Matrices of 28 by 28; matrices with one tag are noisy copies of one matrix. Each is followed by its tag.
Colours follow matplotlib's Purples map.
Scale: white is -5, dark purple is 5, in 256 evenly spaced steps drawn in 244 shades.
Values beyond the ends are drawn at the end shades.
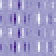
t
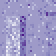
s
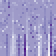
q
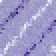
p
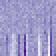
q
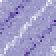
p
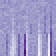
q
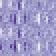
t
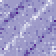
p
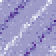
p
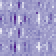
t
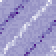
p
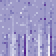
q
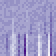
q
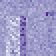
s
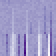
q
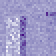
s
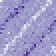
p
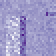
s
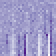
q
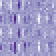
t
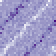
p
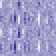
t
